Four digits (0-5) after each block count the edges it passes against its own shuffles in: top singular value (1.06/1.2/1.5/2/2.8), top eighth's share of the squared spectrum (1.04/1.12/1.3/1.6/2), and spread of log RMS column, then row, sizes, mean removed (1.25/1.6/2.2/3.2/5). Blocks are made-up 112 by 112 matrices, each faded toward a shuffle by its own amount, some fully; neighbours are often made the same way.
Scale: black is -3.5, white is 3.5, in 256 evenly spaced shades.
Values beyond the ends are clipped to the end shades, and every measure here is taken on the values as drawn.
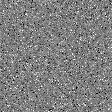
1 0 0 0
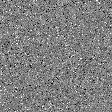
0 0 0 0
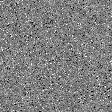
0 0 0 0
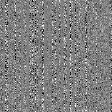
2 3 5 0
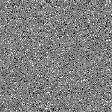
3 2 1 1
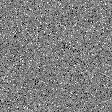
1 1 0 0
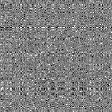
5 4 3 3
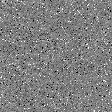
2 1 0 0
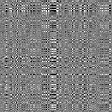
5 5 4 4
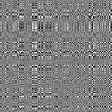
5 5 4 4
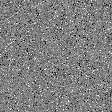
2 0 0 0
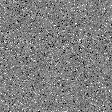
2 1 0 0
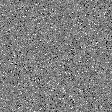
0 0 0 0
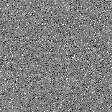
3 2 0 0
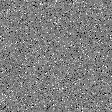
1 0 0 0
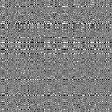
5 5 3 4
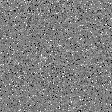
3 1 0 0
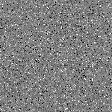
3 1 0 0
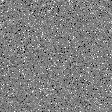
2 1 0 0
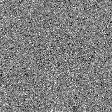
2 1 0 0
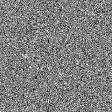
3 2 1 0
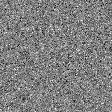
2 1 0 0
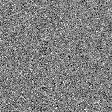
3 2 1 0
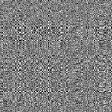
5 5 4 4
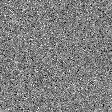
0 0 0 0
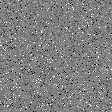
0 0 0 0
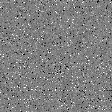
1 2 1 1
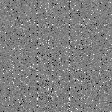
4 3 2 0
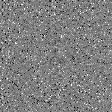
3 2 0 0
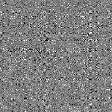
4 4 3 3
